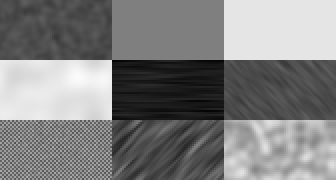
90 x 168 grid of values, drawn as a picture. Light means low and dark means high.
The table splits into 3 rows of 3 panels. Panel 1,1: high, blotchy, faint in contrast. Panel 1,2: middling, flat. Panel 1,3: very low, flat. Panel 2,1: very low, smooth, faint in contrast. Panel 2,2: very high, streaked across, faint in contrast. Panel 2,3: high, slanting down to the right, faint in contrast. Panel 3,1: middling, checkered, strong in contrast. Panel 3,2: high, slanting up to the right. Panel 3,3: low, blotchy.
